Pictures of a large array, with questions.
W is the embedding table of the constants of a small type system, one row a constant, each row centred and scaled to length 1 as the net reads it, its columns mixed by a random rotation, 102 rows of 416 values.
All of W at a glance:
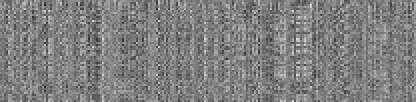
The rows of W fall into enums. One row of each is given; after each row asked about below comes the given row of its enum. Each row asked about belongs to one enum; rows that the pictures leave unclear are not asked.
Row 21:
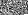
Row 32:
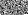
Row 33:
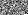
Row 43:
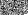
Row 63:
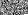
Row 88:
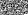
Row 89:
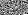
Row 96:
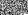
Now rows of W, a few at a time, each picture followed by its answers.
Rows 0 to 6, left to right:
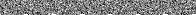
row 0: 32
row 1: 96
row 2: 33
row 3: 32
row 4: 33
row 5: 89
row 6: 63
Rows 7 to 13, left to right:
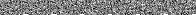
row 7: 89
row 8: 89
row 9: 32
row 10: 21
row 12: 96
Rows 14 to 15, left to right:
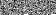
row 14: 43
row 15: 89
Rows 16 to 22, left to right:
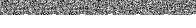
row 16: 63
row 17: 63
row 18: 63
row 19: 43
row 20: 32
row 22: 88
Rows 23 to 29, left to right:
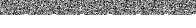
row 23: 63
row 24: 33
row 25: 43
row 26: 89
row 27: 43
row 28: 43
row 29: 88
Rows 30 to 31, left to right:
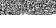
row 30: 96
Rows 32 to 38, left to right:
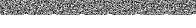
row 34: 88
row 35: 89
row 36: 89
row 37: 88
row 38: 88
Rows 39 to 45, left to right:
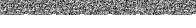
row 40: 88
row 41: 63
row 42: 33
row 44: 63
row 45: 88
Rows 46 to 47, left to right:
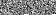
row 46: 21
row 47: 32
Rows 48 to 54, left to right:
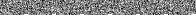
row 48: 21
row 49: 43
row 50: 63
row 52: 21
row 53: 63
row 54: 96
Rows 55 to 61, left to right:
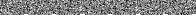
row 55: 21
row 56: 33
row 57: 43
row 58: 32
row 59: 43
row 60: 89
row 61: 63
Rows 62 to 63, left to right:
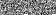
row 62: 88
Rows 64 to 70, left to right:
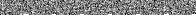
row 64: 96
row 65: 32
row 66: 63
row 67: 88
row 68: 63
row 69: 43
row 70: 32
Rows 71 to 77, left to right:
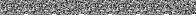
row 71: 88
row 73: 89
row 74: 88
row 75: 88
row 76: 88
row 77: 32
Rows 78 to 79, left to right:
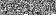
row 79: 96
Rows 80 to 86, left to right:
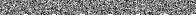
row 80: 33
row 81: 63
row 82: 96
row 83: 32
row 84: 43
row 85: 96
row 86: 89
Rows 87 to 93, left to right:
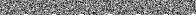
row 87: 33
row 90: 96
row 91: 33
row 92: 32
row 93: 96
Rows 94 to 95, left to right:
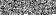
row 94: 43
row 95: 63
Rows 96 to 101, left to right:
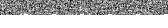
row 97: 88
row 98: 43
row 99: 63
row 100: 88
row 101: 21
